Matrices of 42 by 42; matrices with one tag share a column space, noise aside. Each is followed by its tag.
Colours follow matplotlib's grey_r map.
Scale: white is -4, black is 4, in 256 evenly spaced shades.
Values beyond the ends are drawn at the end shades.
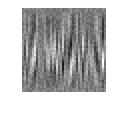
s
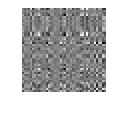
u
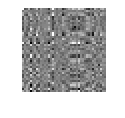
u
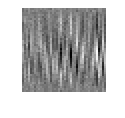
s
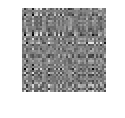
u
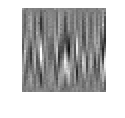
s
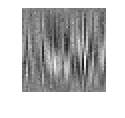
s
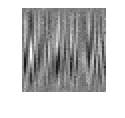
s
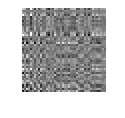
u
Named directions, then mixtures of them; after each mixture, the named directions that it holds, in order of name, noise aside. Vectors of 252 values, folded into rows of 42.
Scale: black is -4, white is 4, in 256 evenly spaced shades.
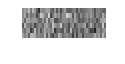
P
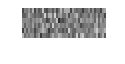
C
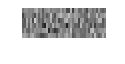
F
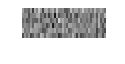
C, P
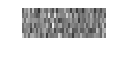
C, P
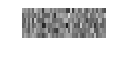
C, F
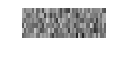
C, P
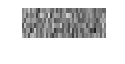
P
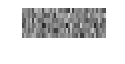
C, F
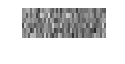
P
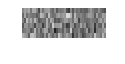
F, P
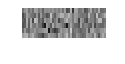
F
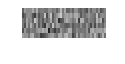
C, F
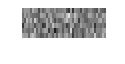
F, P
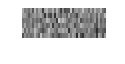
C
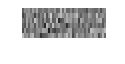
C, F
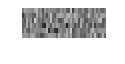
F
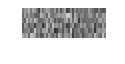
F, P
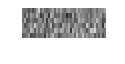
P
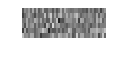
C, F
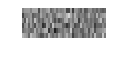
F, P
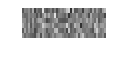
C, F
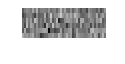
C, F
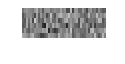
F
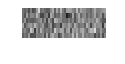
P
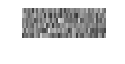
C, F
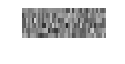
F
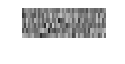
C, F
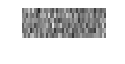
C, P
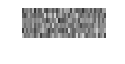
C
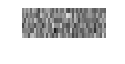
F, P
